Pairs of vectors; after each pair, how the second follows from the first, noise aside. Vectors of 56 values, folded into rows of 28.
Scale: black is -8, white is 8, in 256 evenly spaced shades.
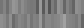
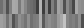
scaled up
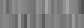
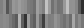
scaled up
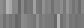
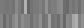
reversed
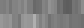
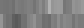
reversed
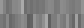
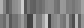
scaled up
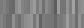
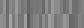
reversed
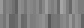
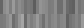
reversed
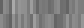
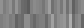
reversed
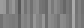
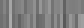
reversed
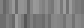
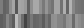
scaled up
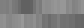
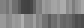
scaled up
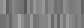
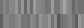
reversed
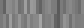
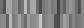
scaled up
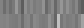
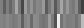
scaled up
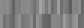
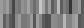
scaled up
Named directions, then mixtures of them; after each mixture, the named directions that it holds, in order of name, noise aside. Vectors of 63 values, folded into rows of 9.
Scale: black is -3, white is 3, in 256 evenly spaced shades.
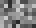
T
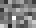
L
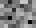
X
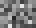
L, T, X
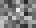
L, T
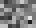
L, X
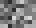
L, X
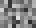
L, T, X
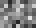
T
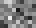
L, T, X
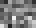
L
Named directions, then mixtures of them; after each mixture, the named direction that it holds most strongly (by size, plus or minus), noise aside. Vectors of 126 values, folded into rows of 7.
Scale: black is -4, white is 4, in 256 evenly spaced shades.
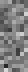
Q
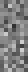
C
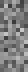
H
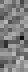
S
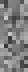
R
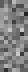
Q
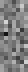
H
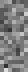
Q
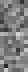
Q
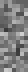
Q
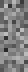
H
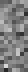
Q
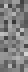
H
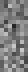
C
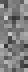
R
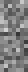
H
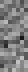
S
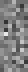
C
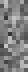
R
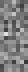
H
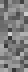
R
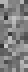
R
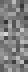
H
